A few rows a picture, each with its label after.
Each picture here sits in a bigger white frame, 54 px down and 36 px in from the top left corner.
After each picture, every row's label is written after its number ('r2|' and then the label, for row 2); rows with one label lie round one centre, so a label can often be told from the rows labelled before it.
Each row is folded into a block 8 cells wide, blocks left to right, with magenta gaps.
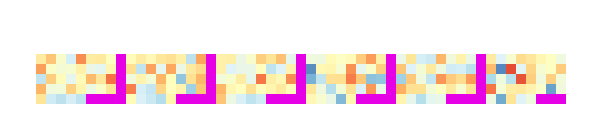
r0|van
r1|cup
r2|van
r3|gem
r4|van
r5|cup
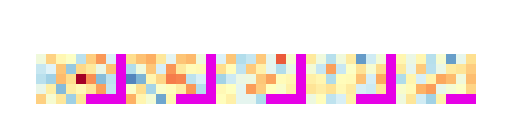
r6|gem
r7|gem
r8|van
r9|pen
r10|pen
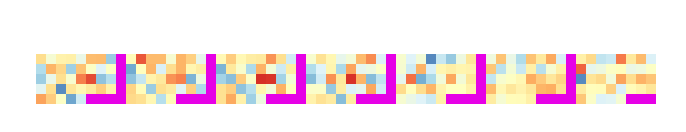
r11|gem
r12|gem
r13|gem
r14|gem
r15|pen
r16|van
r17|van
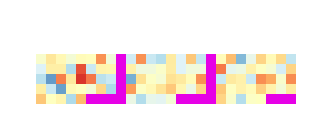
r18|gem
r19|van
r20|van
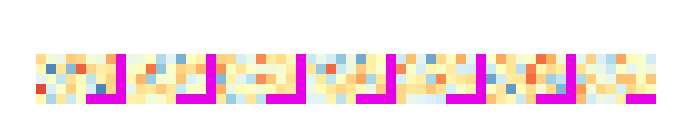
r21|cup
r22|pen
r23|van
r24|pen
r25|van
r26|gem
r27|van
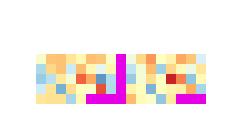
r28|gem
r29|gem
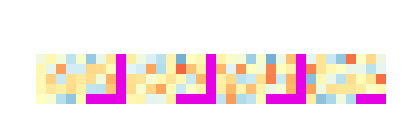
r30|pen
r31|pen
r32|pen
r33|van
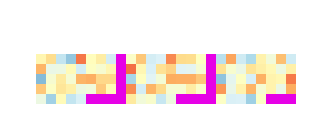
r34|van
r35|van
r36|van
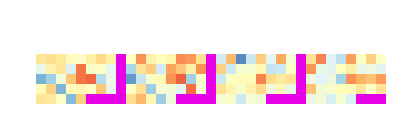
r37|gem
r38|gem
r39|van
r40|van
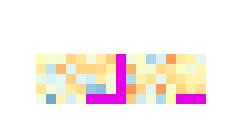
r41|cup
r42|van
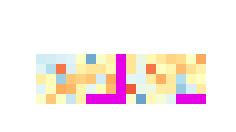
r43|pen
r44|cup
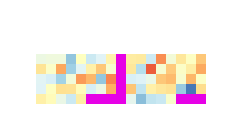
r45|pen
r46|cup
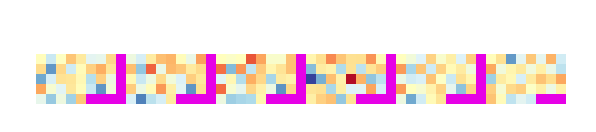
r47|cup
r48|cup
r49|cup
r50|gem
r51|cup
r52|van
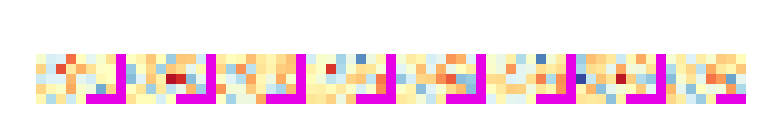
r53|cup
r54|gem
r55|cup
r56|pen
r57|gem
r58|pen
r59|gem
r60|gem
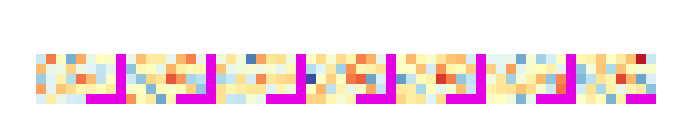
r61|van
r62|gem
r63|van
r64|gem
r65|gem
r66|pen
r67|gem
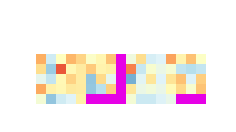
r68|cup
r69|van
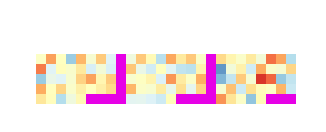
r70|van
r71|van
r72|gem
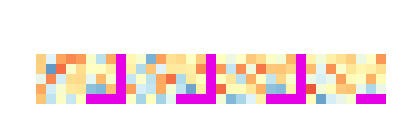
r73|cup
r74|cup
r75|cup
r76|cup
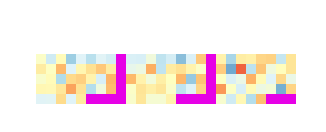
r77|pen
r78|pen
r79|cup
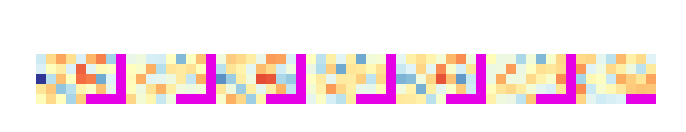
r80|gem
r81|pen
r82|gem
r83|pen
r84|gem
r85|pen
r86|van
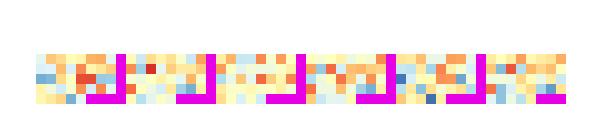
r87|gem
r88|cup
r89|van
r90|cup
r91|gem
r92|cup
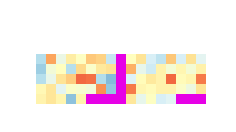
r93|gem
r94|van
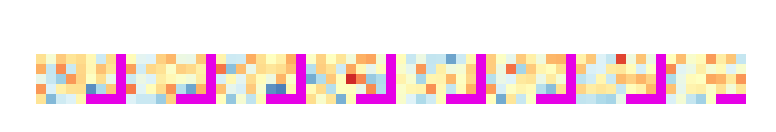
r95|cup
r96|cup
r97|cup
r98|gem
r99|pen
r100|cup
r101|van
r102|van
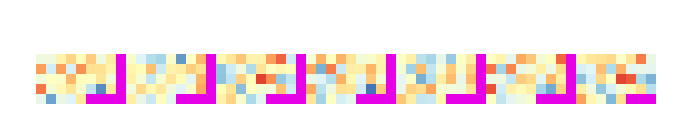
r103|cup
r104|pen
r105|gem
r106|cup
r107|pen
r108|cup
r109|gem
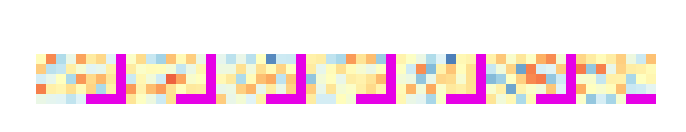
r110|van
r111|van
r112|pen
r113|van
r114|pen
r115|gem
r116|cup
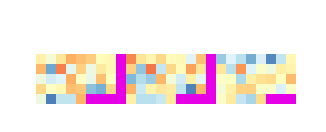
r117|cup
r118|cup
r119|pen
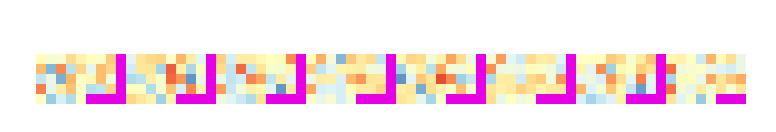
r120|cup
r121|gem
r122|cup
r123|van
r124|gem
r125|van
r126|cup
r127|van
